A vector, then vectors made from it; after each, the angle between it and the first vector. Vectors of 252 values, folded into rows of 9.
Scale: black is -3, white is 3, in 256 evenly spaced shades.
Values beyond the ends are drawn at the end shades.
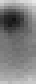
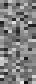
orthogonal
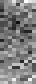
partly aligned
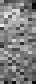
partly opposed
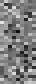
orthogonal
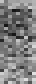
partly aligned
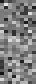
orthogonal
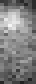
nearly opposite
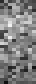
partly opposed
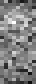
partly opposed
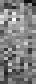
partly opposed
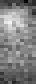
nearly opposite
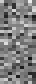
orthogonal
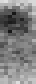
nearly parallel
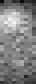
nearly opposite
